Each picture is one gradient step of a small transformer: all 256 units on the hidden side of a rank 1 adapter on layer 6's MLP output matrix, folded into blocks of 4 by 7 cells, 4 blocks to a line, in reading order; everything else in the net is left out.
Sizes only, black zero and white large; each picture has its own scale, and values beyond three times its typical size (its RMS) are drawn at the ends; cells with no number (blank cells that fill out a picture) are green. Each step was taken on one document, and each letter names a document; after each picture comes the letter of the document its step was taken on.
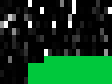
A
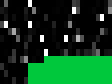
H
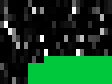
H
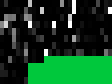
A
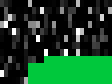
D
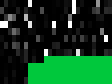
A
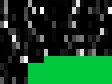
H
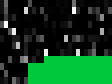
H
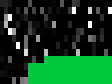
D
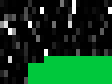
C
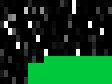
C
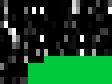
H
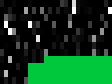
C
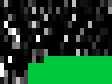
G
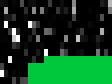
G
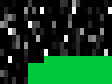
C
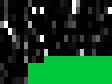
H
